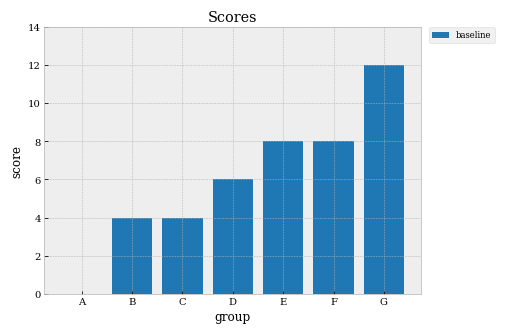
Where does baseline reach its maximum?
G
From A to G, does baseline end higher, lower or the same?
higher
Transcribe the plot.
Title: Scores
x-axis: group, ticks A B C D E F G
y-axis: score, ticks 0 2 4 6 8 10 12 14
Legend: baseline
Values:
baseline: 0 4 4 6 8 8 12
